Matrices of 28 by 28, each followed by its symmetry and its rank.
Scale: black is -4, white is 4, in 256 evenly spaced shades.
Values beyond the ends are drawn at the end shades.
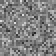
symmetric, full rank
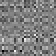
neither, rank three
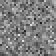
antisymmetric, full rank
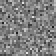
antisymmetric, full rank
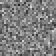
neither, full rank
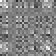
symmetric, rank three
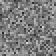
symmetric, full rank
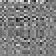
neither, rank three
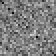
symmetric, full rank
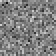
neither, full rank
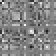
symmetric, rank three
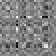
symmetric, rank three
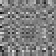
neither, rank three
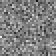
antisymmetric, full rank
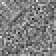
symmetric, full rank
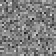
neither, full rank
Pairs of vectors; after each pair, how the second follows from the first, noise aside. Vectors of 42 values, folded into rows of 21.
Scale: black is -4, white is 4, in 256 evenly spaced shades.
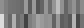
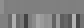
partly zeroed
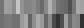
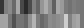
reversed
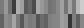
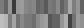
reversed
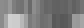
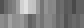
wrapped around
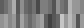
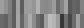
negated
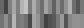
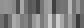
reversed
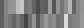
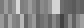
wrapped around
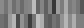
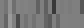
partly zeroed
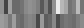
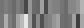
reversed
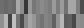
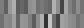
wrapped around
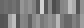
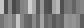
wrapped around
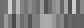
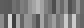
reversed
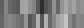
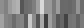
negated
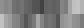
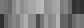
negated
